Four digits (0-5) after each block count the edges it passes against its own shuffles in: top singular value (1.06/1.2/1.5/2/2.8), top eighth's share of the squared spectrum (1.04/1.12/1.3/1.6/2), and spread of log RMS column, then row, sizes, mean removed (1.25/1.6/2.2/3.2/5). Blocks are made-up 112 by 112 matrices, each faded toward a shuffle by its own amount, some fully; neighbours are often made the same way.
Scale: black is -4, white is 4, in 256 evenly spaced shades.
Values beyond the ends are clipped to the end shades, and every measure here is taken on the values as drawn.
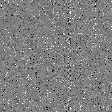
3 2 2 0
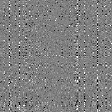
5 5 3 2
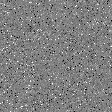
2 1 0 0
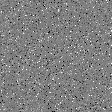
0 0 0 0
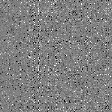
4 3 3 1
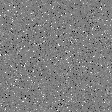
0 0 0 0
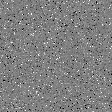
1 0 0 0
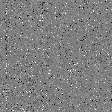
2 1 1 0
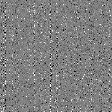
4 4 3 2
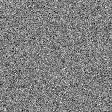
2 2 0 0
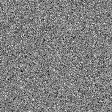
1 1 0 0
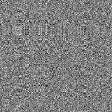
4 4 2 3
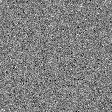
0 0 0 0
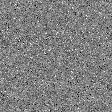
0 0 0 0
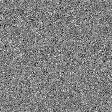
0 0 0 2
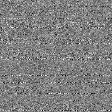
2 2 0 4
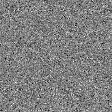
0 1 0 2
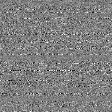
2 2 0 4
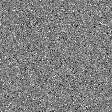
0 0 0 1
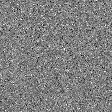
0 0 0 1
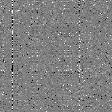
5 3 2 1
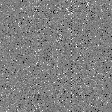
3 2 1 0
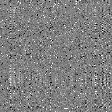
4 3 2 1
